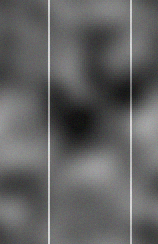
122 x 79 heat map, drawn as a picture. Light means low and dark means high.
No overall slope runs across the table. Columns 25 and 66 differ from the columns beside them. The centre is the ninth with the highest average.
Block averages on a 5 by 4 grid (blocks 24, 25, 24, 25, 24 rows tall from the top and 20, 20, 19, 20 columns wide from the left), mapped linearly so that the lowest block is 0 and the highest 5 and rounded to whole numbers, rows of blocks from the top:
3 1 2 1
3 2 4 4
0 5 5 0
2 1 0 1
2 1 2 1
